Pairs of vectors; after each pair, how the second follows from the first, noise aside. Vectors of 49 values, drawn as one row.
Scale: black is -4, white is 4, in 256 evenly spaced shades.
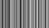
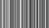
negated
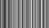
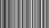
copied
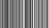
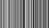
negated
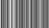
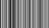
negated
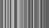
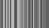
copied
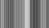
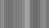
shrunk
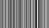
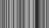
sign-scrambled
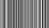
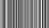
copied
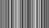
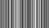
copied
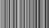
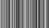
sign-scrambled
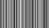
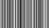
negated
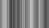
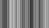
negated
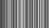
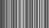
copied
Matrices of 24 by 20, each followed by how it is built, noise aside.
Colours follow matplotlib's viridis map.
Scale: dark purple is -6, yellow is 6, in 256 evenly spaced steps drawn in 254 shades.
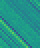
Toeplitz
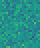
noise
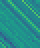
Toeplitz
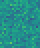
noise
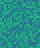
noise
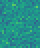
noise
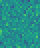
noise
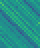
Toeplitz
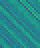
Toeplitz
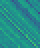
Toeplitz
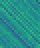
Toeplitz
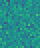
noise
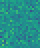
noise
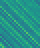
Toeplitz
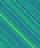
Toeplitz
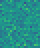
noise
